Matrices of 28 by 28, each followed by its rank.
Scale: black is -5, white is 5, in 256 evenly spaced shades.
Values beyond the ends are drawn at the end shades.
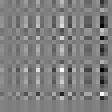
one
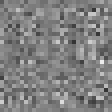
five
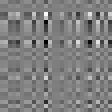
one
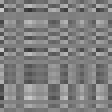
one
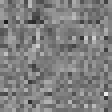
five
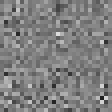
five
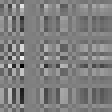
one
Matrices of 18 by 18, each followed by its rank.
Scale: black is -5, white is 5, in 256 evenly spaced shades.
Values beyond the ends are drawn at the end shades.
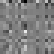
two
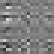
two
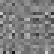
three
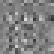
three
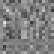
three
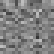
three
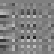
two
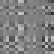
two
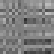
two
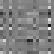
two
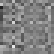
three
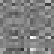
three
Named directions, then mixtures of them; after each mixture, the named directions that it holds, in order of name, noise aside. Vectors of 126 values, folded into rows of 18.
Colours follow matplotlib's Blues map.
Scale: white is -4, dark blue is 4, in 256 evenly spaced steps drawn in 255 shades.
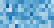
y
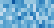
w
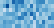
w, y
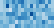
w, y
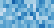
w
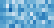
w, y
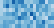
w, y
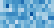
w, y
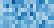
w, y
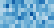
w, y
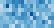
w, y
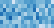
w, y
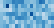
w, y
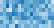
y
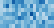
w, y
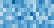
w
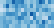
w, y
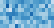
y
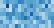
y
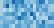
w, y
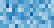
y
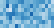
y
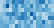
w, y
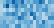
w, y
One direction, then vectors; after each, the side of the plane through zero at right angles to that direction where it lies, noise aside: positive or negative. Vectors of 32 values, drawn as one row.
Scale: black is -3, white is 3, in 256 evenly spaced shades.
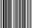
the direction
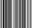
positive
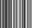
positive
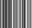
positive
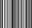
negative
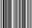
positive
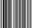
positive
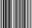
positive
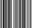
positive
